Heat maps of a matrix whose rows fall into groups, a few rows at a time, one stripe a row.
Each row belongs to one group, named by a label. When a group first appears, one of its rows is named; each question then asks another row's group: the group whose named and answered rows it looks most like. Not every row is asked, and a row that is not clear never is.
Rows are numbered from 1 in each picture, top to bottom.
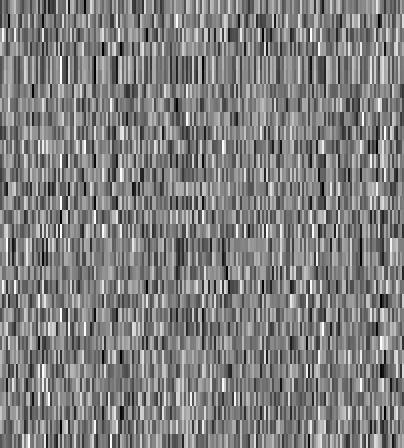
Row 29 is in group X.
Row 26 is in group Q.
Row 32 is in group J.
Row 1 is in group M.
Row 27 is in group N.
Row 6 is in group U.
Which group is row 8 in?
J
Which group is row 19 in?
M
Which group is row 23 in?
U
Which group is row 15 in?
U
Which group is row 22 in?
N
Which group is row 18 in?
M
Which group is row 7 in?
X
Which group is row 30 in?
Q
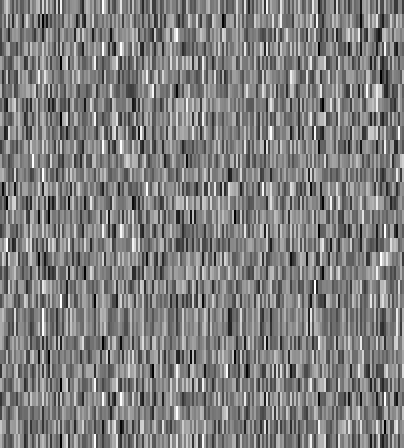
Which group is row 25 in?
Q
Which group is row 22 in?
U
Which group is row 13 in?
N
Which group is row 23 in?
N
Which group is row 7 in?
J
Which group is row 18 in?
M
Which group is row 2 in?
M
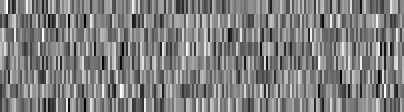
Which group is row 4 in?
Q
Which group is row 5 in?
Q
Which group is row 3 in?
N
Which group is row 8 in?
M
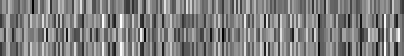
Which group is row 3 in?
M
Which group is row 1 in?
X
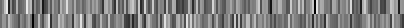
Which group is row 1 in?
M
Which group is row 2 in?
X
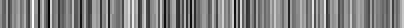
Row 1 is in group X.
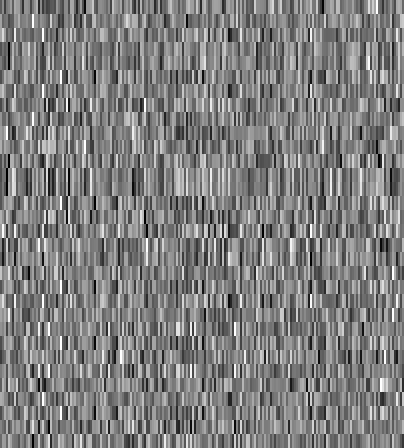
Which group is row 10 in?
M
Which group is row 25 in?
U
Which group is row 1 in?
M
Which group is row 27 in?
X
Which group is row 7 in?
N
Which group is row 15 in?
U
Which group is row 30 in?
U
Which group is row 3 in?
N
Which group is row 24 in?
X
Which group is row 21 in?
U
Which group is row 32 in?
X
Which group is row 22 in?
N
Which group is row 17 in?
N
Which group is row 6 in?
U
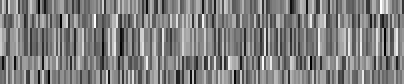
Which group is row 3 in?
Q
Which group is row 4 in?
Q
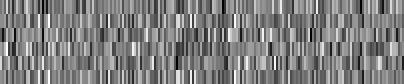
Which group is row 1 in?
M
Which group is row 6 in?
X
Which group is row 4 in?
M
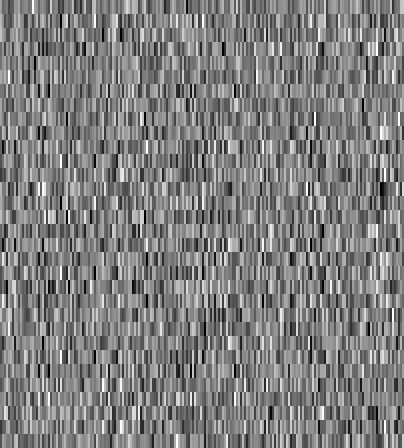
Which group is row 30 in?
M
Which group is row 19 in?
N
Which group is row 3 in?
Q
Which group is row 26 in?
U
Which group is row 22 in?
N
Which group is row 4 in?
M
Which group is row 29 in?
X
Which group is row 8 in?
X
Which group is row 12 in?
U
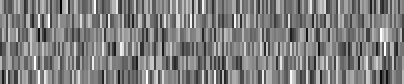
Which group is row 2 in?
X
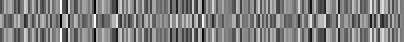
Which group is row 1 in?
U
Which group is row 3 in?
U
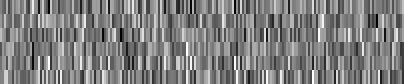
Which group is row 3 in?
Q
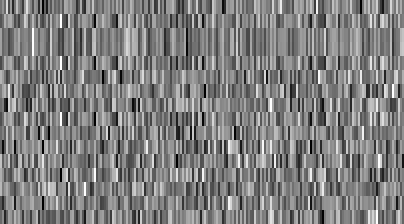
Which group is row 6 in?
Q
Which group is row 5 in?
U
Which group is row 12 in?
J
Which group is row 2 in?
U
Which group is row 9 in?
U
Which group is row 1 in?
M
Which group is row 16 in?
M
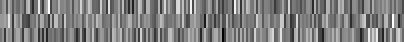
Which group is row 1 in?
X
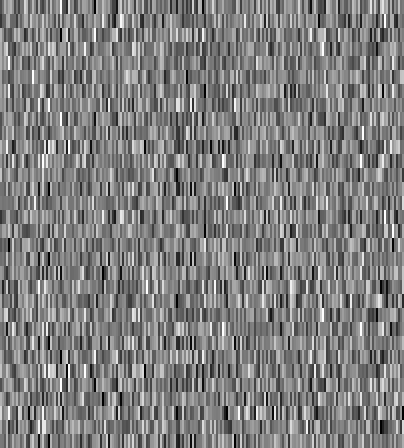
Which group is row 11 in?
M
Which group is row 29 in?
Q
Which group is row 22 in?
J
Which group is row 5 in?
J
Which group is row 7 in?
J
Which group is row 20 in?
Q
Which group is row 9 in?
U
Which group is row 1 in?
U
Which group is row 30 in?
J
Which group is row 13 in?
J
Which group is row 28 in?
U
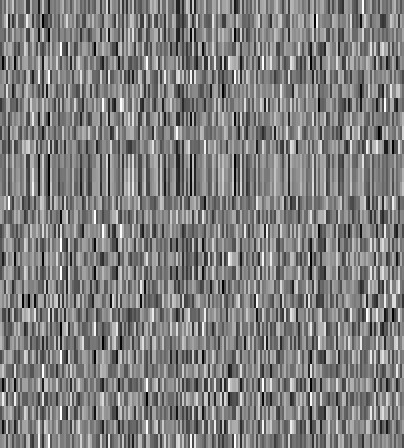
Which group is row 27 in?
N
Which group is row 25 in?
Q
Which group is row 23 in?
J
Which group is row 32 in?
X
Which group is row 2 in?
M
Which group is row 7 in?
M
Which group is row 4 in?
U
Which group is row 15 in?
J
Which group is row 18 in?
U
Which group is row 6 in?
X
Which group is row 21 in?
M
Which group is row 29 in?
N
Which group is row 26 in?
U
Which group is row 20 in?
U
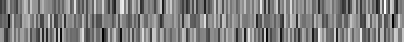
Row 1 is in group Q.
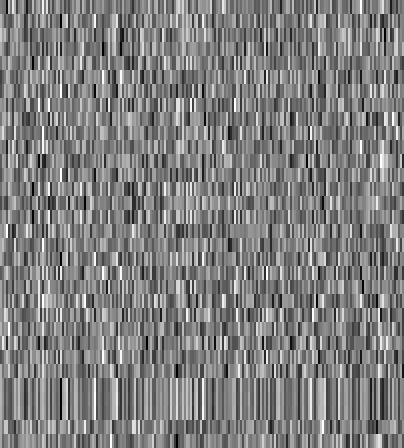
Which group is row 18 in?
N
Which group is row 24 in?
J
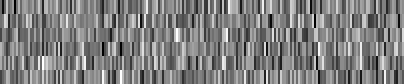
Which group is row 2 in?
M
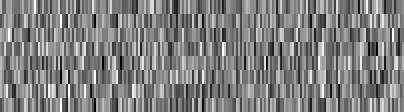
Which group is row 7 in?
M
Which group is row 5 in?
Q
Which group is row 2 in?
U
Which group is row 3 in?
J
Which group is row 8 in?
U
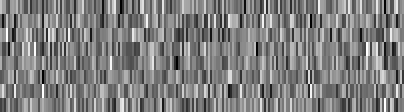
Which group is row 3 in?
M
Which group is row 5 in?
J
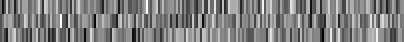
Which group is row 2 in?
U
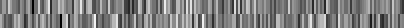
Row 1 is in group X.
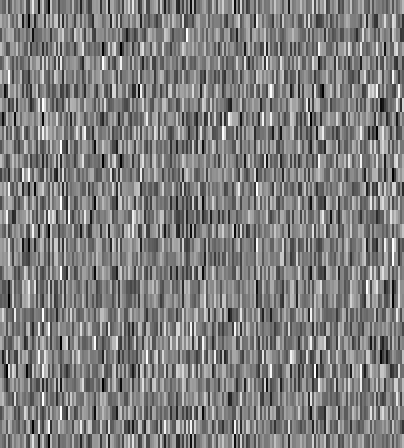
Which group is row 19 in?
J
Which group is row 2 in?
J
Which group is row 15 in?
U
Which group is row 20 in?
U
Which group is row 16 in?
M
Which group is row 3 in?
X
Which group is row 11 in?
U
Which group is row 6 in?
J
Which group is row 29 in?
N
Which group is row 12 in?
Q
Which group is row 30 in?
U
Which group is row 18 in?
J
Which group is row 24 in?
X
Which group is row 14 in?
J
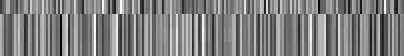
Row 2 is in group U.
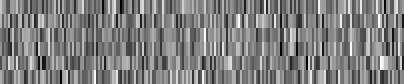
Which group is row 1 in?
Q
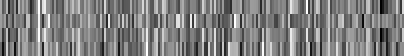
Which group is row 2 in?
X
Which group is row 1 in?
N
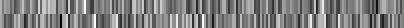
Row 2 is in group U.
